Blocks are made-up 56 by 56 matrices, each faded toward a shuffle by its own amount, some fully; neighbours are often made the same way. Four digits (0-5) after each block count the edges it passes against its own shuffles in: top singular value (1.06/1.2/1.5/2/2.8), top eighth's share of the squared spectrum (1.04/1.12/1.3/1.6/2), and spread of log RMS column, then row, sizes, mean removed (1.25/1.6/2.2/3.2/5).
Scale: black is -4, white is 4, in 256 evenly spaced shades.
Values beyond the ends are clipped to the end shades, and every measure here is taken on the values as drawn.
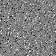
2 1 0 0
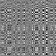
5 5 4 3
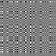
5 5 4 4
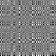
5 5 4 4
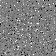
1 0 0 0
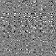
4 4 2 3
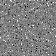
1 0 0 0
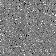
2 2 0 0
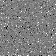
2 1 0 0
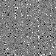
2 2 2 1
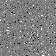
1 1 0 1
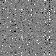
2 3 2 1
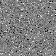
2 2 0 0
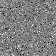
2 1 0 0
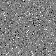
0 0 0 0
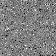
3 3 1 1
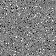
0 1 0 0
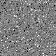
2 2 0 0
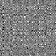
4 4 2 2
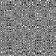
4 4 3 3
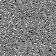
2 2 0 0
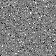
0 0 0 0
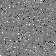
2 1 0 0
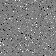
2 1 0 0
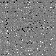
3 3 1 1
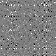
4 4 2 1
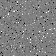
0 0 0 0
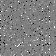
3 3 1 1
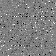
3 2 0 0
